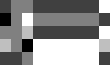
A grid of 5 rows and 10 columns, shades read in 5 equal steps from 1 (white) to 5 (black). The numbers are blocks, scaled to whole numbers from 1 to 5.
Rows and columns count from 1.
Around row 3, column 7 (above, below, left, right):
3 1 4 4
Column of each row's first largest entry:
1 1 4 3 1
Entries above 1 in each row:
9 9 9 4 4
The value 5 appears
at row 2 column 1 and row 4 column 3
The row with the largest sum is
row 1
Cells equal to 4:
17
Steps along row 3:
same down up same same same same same down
